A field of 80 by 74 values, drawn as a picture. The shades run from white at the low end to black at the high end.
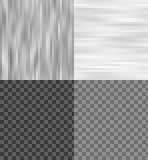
The table splits into 2 rows of 2 panels. Panel 1,1: low, streaked downward. Panel 1,2: very low, streaked across, faint in contrast. Panel 2,1: high, checkered. Panel 2,2: middling, checkered.
